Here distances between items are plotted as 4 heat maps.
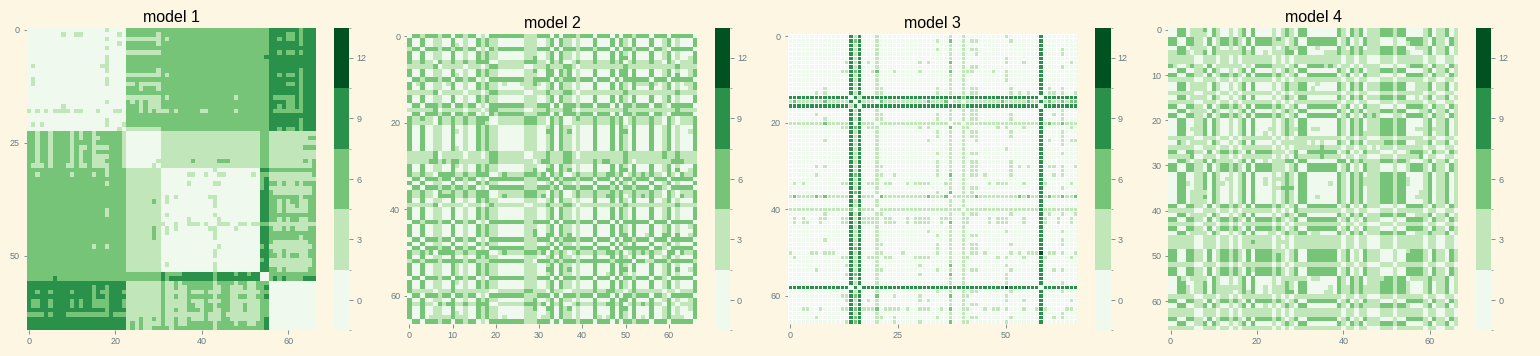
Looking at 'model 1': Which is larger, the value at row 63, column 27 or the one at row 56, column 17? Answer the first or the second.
the second
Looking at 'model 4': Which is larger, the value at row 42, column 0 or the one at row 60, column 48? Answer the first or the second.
the first
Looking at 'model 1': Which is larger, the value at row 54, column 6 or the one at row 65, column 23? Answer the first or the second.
the first
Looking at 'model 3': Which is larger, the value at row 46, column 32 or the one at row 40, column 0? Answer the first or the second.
the second
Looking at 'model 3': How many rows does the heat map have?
67
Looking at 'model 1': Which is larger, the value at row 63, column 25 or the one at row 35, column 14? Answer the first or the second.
the second
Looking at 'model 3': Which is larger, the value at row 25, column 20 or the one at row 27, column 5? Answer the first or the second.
the first
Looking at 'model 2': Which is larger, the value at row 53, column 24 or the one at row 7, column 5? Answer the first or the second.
the second
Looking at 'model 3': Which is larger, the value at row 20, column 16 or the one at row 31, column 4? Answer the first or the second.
the first
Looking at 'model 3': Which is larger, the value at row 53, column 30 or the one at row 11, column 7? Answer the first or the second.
the first
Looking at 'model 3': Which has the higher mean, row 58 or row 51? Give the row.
58
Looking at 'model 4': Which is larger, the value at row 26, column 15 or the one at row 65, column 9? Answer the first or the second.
the first
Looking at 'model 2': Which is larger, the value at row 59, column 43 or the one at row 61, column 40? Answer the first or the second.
the first
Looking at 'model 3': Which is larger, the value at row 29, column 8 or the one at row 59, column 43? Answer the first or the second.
the second
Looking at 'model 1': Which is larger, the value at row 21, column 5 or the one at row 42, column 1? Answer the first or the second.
the second
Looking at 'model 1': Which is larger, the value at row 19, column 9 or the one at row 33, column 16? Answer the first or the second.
the second
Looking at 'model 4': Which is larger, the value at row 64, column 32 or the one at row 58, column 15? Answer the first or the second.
the first
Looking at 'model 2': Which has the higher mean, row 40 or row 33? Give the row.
33
